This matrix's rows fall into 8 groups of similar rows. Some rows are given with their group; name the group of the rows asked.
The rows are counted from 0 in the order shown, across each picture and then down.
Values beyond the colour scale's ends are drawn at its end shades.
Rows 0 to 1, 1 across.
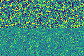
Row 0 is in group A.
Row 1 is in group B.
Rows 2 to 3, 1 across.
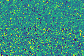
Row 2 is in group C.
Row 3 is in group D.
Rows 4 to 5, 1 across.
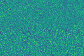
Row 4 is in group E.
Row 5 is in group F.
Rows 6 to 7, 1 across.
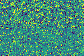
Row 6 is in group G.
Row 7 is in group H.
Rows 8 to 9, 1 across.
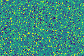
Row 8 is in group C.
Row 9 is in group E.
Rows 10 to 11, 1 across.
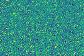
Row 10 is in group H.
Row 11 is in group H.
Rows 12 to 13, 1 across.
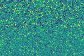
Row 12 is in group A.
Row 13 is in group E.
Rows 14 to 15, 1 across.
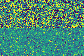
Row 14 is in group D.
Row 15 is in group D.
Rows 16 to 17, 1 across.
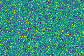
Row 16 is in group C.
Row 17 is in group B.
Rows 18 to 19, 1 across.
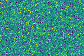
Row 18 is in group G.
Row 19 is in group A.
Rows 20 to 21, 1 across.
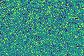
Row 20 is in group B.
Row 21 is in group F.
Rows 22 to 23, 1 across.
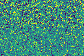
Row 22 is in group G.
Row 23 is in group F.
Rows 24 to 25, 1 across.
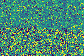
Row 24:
E
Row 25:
F
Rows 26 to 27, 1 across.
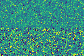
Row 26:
F
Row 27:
D
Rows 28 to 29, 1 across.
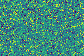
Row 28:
D
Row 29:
H
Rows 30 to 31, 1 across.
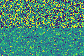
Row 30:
D
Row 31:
D
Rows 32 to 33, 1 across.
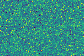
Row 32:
A
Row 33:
G
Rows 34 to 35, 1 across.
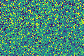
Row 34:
H
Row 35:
E
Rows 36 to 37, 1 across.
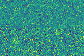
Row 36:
A
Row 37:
G
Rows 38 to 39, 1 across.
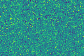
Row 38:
D
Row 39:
H
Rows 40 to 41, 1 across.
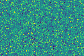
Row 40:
G
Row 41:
C
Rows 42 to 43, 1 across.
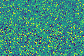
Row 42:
H
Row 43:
E
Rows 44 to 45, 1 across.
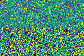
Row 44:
B
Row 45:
C
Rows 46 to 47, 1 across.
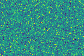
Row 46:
G
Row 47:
D
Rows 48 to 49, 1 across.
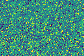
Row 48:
H
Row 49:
B
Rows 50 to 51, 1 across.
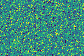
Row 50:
C
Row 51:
G
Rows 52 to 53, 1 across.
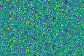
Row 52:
C
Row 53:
C
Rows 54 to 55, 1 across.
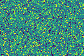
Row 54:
B
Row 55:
F
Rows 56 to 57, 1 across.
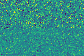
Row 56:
G
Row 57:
A
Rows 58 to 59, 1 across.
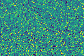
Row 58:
F
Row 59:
C
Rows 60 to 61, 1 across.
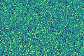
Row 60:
F
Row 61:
H
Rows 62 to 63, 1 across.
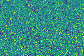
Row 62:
C
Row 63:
F
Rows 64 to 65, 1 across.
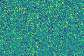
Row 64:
B
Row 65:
E
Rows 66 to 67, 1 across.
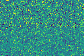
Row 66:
H
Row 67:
G
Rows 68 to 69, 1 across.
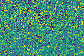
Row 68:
F
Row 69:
E
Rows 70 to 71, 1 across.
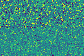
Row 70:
A
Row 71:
F
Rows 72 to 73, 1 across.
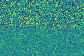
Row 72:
H
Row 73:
E
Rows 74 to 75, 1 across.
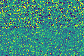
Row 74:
E
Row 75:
H
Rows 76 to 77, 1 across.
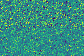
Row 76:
C
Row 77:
G
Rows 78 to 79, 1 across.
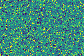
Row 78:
A
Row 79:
D
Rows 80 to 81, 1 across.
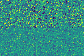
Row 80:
C
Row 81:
C
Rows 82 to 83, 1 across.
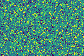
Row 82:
F
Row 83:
F
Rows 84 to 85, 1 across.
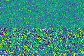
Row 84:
H
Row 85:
E
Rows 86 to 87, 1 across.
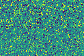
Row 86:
A
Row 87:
C
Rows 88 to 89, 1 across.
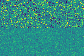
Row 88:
F
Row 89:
H
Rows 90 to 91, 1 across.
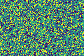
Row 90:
D
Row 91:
C
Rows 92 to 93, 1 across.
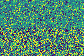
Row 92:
C
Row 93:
F
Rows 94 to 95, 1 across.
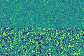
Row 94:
D
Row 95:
A
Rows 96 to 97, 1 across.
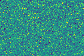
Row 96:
B
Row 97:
E
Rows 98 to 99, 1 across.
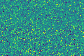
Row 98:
D
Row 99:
G
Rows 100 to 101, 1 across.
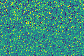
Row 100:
G
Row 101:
C
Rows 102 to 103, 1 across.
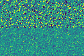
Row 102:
C
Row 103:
C
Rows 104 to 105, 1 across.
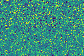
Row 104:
C
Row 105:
F
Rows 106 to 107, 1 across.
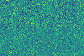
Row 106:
H
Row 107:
E
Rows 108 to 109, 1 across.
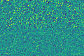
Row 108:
C
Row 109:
A
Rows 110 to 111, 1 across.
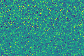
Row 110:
E
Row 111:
D
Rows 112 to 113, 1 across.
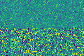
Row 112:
D
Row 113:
G
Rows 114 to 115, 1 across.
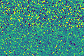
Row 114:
B
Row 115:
E
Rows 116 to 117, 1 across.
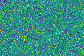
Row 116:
E
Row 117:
B
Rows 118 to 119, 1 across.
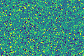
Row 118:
E
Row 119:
D
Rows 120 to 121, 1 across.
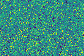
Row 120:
C
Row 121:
B
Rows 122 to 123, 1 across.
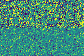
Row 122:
H
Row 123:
C
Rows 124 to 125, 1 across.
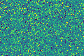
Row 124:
B
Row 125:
G
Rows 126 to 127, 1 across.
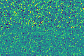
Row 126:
G
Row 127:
A
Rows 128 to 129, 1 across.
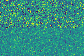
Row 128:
H
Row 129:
G
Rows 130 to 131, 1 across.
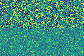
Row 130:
G
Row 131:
B
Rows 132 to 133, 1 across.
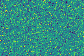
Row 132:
F
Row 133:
H
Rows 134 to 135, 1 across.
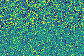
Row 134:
D
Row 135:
G
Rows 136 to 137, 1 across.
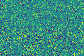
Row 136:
F
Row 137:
E
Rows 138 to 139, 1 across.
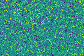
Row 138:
G
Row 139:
F
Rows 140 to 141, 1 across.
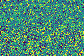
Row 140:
A
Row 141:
B
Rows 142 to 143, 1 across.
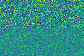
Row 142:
A
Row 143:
E
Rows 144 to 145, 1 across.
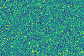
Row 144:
A
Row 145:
B
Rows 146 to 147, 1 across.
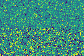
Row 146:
F
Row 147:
D
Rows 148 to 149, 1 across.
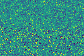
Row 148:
D
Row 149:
E
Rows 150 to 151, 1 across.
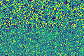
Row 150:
C
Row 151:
H
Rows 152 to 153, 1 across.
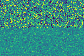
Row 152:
F
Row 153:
A
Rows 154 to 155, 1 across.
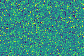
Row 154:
G
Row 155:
H
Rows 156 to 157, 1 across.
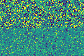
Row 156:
E
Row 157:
C
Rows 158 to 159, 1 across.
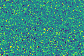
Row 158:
A
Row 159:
D
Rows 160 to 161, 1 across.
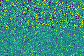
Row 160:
F
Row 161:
G
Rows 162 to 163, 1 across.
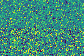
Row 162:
C
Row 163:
G
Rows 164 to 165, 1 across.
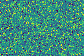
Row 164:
H
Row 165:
A
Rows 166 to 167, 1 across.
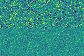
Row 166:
D
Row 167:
B
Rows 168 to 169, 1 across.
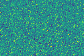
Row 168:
H
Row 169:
C
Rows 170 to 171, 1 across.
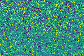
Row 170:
B
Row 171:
D
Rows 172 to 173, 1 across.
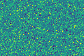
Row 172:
E
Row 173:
C
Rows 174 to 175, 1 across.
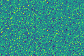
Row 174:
C
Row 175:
C
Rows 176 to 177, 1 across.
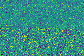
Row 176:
A
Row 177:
B
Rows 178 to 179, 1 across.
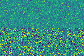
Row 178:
B
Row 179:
E
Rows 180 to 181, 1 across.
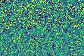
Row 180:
E
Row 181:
C
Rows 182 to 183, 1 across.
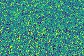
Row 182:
G
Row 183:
C
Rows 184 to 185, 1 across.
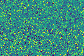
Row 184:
E
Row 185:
F
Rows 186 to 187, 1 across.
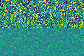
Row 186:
F
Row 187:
E
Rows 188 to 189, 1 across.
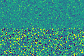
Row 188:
E
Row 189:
E
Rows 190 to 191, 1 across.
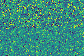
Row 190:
E
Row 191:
H
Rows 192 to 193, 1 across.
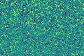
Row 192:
G
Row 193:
D
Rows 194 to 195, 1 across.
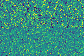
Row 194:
F
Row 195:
H
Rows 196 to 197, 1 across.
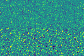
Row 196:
H
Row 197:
C
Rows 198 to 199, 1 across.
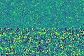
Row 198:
G
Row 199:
A
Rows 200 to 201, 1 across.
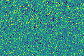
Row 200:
C
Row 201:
E
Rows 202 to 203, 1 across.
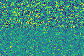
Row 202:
G
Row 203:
D
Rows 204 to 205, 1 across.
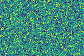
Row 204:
D
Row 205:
A
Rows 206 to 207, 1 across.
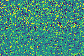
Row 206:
H
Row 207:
D
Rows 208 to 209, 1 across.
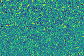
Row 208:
A
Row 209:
B
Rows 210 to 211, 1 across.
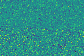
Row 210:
A
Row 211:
B
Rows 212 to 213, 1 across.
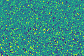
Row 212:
C
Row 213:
D
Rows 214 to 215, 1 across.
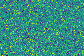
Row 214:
A
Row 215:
D
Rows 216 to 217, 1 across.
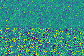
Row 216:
A
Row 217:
C
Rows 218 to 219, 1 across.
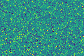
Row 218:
F
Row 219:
E
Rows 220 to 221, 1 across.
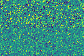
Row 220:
C
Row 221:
C
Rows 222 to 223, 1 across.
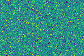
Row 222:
C
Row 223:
E
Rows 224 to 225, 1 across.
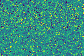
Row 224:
F
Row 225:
D
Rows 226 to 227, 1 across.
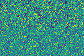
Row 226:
F
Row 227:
B
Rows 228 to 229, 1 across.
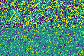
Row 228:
G
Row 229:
B
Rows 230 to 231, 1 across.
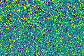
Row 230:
E
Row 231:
C
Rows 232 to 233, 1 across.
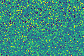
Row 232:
E
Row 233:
B
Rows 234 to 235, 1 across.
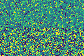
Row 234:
G
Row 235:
D
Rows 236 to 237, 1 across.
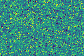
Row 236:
D
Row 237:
C
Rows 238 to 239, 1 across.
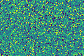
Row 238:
C
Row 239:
D
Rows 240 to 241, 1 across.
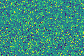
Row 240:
G
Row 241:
B
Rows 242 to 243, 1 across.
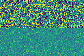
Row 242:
A
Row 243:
H
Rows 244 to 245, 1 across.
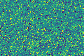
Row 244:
D
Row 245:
B
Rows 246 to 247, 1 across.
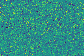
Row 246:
H
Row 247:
D
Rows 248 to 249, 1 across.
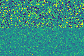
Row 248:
B
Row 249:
E
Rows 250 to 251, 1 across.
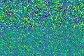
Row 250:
E
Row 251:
E
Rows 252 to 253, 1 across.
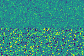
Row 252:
F
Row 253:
D
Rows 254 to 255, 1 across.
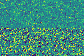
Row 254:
G
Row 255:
A
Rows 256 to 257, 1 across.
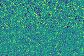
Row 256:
F
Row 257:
H
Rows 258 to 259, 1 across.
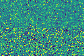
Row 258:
D
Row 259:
C
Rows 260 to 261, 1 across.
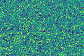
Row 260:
E
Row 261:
A
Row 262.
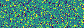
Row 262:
F
